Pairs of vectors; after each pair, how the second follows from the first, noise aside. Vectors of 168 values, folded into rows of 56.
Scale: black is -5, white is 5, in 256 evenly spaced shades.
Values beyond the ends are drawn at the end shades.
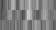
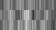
reversed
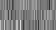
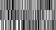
scaled up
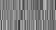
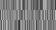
copied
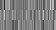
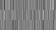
shrunk
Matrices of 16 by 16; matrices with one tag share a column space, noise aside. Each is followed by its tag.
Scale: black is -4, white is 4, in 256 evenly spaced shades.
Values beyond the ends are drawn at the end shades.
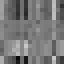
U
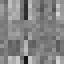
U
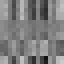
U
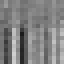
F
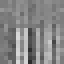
F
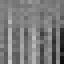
F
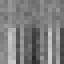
F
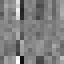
U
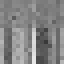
F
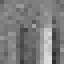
F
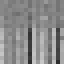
F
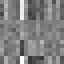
U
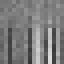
F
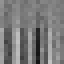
F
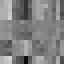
U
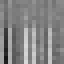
F
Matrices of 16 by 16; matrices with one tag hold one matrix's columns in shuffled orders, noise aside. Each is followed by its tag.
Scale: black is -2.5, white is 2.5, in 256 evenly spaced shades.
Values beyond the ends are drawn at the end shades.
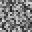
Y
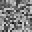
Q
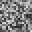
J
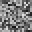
Y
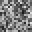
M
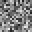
Q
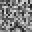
M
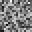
Y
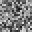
Y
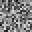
Q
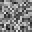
J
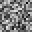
J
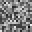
J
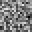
J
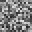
J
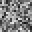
Y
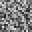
J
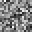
J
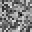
Y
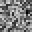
M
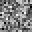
M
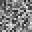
Q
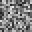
M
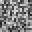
M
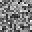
J
